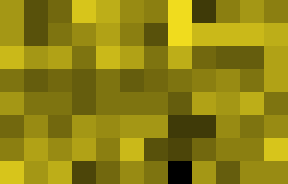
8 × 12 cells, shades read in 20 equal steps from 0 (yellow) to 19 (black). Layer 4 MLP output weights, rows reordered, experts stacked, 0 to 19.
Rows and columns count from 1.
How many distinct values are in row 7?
8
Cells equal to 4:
5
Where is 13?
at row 7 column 8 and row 8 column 4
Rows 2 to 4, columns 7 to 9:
12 0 3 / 9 4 10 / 10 9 8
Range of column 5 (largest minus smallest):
7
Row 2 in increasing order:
0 3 3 3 4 5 6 7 8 9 12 12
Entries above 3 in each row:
10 8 10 12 12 12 10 11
